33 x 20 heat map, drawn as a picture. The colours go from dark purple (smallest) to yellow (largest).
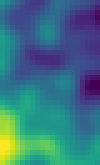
Lone odd cells: none. Average level on the scale: 40%. Slope: up to the bottom left. Ninth with the highest average: bottom left.
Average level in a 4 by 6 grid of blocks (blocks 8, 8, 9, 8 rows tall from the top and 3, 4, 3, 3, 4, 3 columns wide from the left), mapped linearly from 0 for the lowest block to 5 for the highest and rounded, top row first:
2 1 1 1 0 0
2 1 1 1 1 0
3 3 2 2 1 0
5 4 3 3 2 2
